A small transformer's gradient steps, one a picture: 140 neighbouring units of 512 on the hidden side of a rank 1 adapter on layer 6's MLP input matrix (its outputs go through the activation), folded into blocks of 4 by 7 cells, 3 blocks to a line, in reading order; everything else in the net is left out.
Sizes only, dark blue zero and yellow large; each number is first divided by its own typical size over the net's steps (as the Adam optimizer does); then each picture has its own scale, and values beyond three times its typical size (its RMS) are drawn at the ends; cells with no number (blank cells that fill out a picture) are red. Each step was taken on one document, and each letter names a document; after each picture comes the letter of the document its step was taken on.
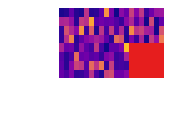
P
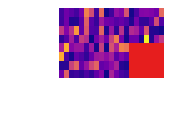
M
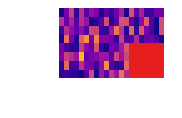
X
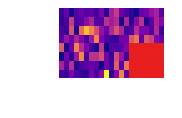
X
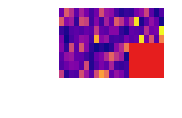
P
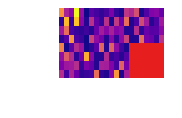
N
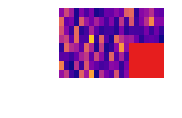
X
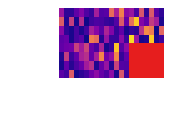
P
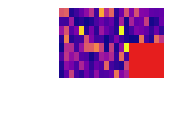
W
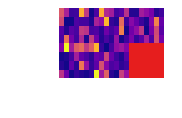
W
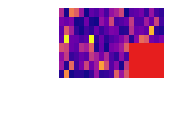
W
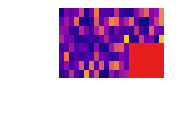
N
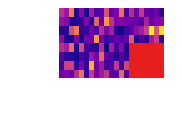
P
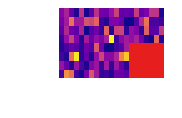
M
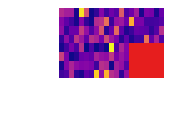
W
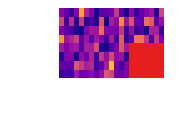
X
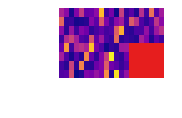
W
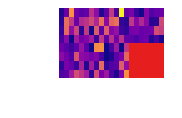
M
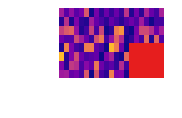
M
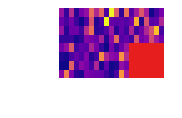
M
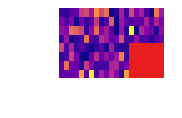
P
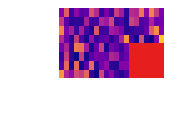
N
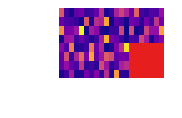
W
